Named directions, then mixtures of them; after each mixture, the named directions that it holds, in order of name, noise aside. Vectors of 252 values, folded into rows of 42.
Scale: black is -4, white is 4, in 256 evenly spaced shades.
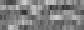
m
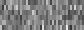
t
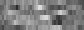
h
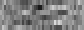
h, m, t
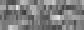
h, m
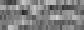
m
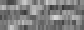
m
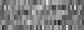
h, m, t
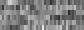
h, m, t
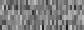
t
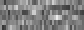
m, t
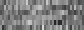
h, m, t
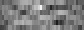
h, m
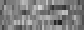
h, m, t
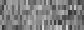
h, t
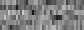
h, m, t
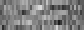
h, m, t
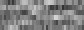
m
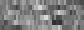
h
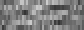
h, m, t
